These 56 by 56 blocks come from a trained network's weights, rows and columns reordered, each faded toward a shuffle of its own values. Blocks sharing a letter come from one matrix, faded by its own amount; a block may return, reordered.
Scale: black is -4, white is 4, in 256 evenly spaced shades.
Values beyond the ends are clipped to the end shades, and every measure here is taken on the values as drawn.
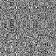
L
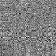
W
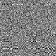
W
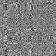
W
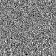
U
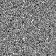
U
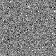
U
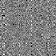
L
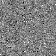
U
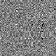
L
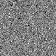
U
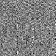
L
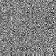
L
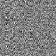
L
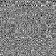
W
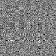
W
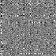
W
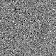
U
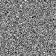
U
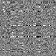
W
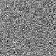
L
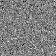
U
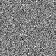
U
